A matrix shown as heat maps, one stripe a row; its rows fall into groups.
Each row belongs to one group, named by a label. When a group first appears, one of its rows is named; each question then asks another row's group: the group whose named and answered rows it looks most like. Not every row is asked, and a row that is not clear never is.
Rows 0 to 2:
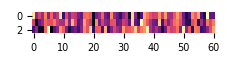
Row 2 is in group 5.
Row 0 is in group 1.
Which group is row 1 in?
1
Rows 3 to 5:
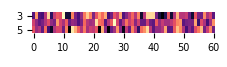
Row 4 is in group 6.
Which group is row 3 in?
5
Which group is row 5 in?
1
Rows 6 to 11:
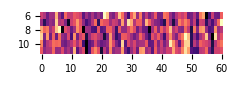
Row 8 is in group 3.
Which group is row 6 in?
6
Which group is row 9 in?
1
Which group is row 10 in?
3
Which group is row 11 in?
1
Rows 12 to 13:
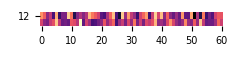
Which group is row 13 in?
3
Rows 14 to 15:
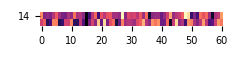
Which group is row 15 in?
5
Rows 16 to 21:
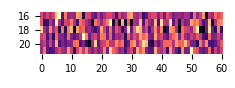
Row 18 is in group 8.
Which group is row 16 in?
3
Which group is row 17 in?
8
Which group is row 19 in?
8
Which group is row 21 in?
8
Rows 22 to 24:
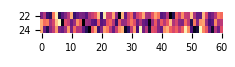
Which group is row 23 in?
3
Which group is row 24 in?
6
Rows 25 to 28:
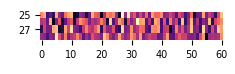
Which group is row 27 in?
5
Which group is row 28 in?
6
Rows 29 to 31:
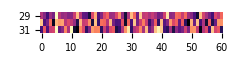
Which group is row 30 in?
8
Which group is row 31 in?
5
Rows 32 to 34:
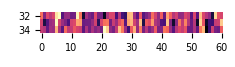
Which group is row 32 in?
3
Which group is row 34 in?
6
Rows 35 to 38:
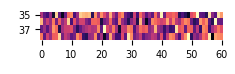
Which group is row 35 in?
8
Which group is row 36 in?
1
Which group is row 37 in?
5
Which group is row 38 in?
3
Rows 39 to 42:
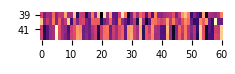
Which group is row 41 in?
6
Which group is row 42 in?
6
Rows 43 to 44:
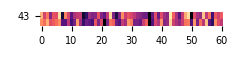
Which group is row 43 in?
3
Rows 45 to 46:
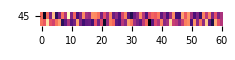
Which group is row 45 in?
1
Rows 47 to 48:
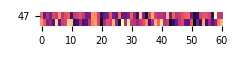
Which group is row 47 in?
1
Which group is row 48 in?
5
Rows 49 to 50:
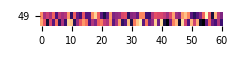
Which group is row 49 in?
1
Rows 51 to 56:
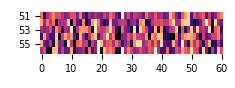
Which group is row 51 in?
3
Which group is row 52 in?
1
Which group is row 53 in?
8
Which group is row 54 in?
5
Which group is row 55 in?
8
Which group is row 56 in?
5
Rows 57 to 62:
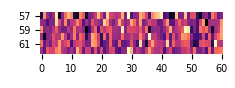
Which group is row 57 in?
5
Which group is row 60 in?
1
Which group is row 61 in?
1
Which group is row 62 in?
3
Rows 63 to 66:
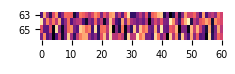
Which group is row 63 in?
5
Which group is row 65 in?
8
